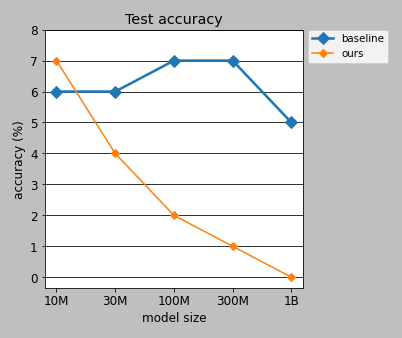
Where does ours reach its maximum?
10M
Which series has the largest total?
baseline
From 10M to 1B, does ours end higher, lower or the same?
lower
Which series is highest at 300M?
baseline
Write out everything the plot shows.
Title: Test accuracy
x-axis: model size, ticks 10M 30M 100M 300M 1B
y-axis: accuracy (%), ticks 0 1 2 3 4 5 6 7 8
Legend: baseline, ours
Values:
baseline: 6 6 7 7 5
ours: 7 4 2 1 0
